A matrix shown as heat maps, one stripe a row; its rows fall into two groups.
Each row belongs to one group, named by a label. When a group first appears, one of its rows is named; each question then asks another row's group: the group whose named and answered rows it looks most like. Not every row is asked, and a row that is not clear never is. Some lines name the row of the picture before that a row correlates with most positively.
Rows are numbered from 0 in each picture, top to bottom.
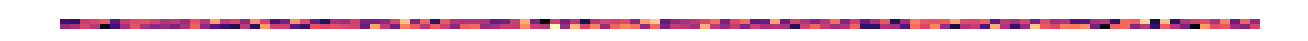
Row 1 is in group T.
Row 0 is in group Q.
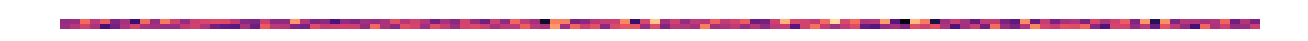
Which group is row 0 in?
Q
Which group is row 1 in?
T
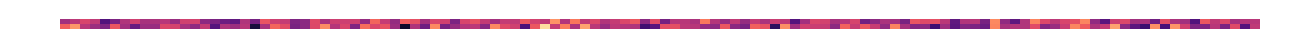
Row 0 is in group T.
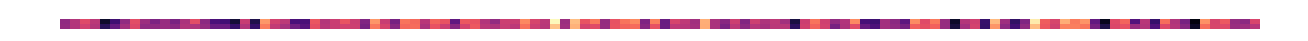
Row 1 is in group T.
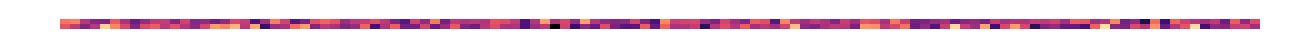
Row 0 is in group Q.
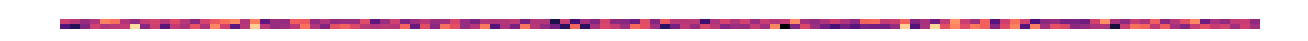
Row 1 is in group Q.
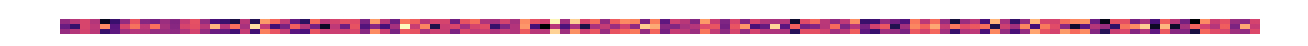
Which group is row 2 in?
T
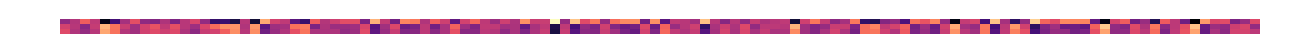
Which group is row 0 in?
T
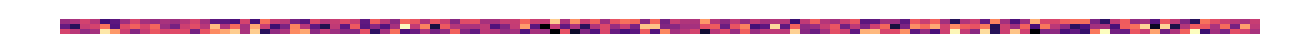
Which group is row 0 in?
T
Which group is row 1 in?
Q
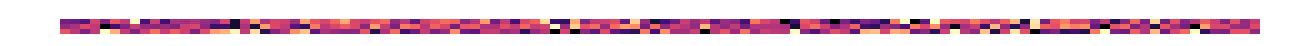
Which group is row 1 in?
T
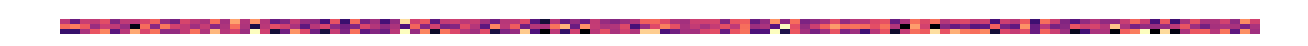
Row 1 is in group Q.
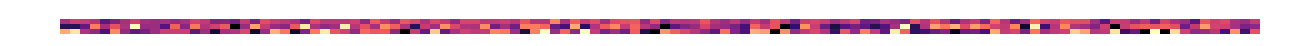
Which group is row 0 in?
T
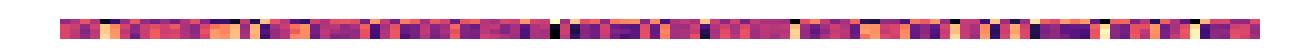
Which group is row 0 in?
T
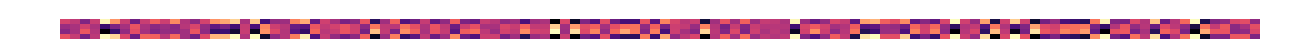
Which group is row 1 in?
T
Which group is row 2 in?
T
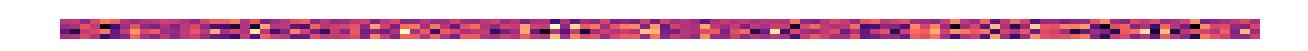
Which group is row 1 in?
T
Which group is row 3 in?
T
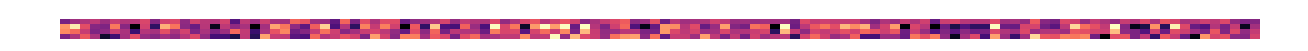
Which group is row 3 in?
T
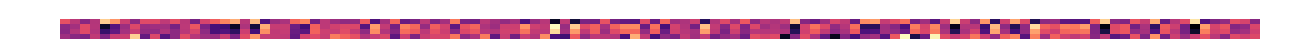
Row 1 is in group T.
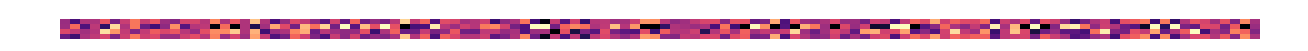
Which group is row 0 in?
Q
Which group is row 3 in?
Q
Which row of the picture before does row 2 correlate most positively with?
0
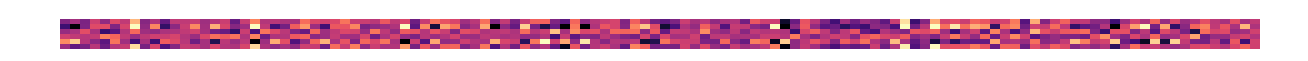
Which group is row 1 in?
Q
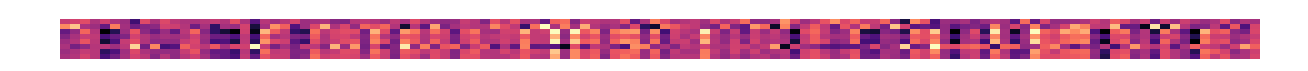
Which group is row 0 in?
Q
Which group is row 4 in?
T
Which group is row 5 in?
Q
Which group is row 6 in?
T
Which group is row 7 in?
T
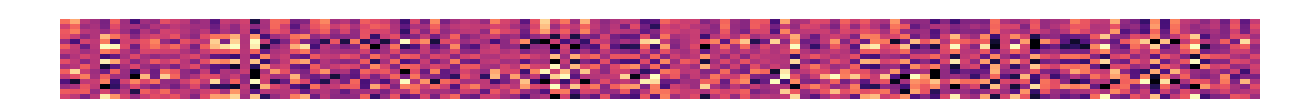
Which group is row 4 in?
Q
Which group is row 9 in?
T
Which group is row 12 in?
Q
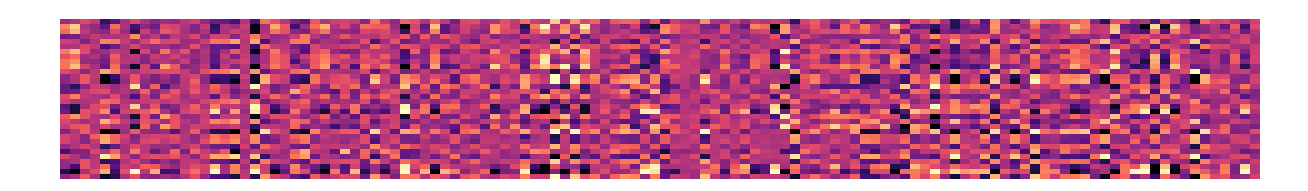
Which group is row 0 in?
T
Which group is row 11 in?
T
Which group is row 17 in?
Q
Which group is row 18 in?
Q
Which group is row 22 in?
T
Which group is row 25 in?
T
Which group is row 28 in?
T
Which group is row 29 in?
Q
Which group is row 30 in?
Q
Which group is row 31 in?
T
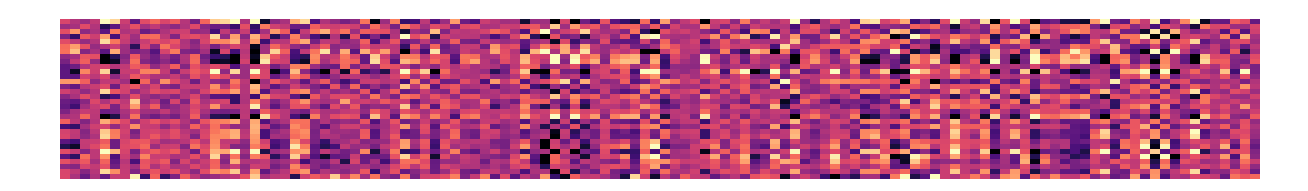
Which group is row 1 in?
T
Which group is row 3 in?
Q
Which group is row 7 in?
T
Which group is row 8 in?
T
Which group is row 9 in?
Q
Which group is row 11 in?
Q
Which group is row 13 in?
Q
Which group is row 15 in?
T
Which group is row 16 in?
Q
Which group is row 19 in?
T
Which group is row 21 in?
Q
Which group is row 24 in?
Q
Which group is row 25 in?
Q
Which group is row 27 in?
Q
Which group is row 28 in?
Q
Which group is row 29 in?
Q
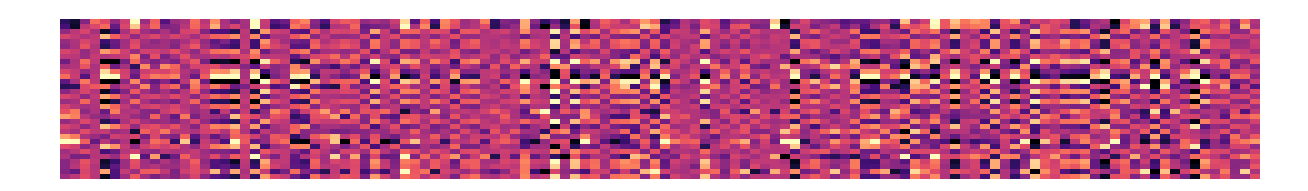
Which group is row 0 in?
Q
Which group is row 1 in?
Q
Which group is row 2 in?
T
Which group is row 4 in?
T
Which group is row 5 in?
T
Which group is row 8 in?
T
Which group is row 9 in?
Q
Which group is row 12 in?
T
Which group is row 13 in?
Q
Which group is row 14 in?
T
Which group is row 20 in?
T
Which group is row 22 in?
Q
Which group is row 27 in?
Q
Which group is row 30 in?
Q
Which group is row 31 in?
T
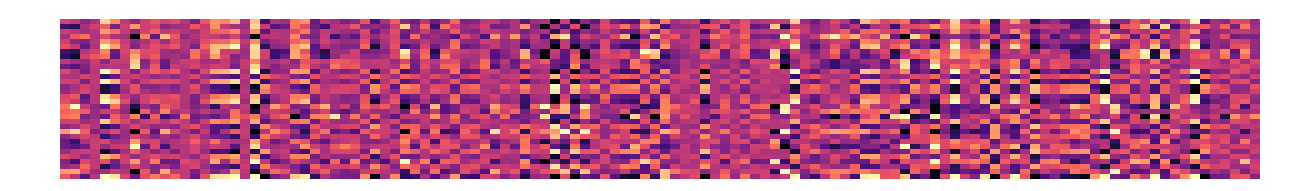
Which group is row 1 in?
Q
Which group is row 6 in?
Q
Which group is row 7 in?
Q
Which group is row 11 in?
T
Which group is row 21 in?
T
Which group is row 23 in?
T
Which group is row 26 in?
T
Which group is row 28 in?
Q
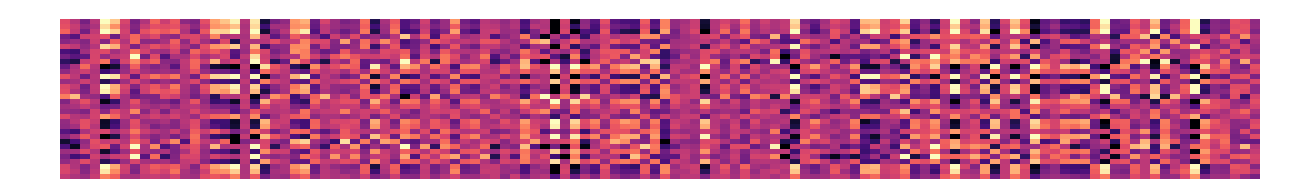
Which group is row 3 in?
Q
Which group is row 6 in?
Q
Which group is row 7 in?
Q
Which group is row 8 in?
Q
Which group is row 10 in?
T
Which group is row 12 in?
T
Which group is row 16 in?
T
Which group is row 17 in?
T
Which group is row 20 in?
T
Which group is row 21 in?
T
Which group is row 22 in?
Q
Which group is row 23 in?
T
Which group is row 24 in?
Q
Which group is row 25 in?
Q
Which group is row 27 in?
Q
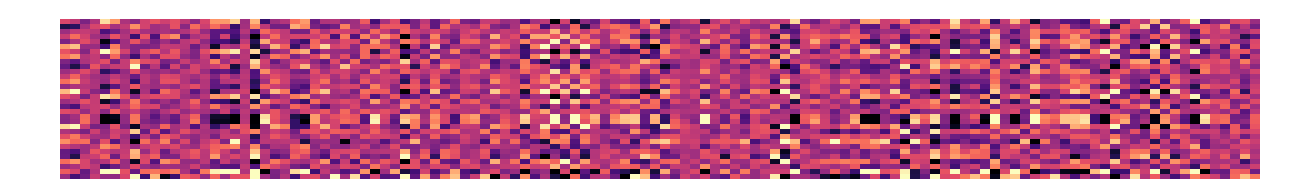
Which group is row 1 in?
Q
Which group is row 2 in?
T
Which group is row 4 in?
T
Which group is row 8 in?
Q
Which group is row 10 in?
T
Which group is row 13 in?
T
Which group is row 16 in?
T
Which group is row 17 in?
Q
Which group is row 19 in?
T
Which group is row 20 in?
T
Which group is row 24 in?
Q
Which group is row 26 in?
Q
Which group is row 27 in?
Q
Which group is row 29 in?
T
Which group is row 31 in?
Q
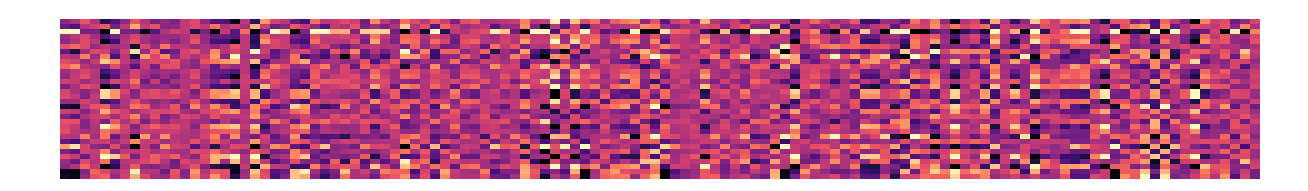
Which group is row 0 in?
T
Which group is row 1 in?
Q
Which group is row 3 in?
T
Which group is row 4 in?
T
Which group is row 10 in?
T
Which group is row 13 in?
T
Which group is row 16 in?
T
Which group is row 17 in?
Q
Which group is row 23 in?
Q
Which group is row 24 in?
Q
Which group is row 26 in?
Q
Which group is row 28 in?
Q
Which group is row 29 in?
T
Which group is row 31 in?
Q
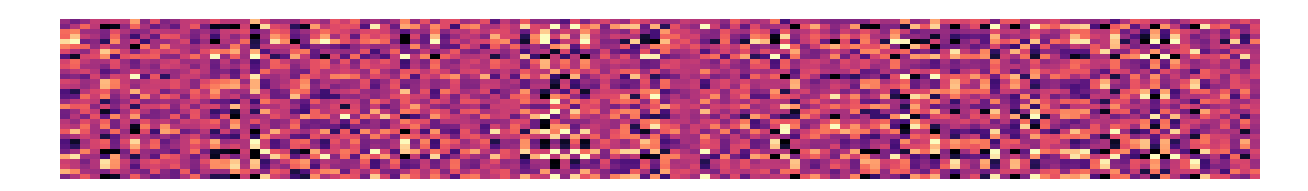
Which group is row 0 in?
Q
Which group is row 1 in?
T
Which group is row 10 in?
T
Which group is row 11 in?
Q
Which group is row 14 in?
Q
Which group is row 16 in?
T
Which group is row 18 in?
T
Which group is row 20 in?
Q
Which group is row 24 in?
Q
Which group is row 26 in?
T
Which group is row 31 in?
T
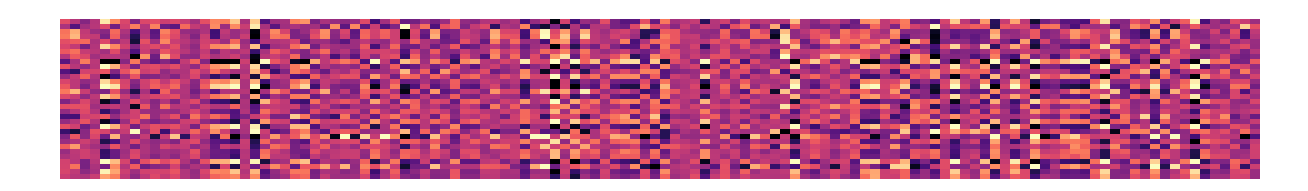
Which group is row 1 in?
Q
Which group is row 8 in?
T
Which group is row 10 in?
Q
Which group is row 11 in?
T
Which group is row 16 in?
T
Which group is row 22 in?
Q
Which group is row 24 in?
T
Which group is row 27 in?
T
